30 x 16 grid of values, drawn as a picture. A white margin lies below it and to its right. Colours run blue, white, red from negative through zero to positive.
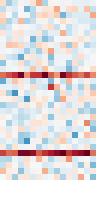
Odd lines: rows 13 and 26. Histogram: skewed, a long tail of high values. Average level on the scale: 50%. Slope: none.
